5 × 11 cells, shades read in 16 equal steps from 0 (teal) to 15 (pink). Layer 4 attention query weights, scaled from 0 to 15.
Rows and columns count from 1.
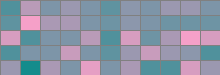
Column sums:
35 37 41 45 46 27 48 36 38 51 39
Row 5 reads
9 0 10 7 14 7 10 4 4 13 9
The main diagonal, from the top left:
4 15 7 12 14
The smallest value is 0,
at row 5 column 2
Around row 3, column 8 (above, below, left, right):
7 12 13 10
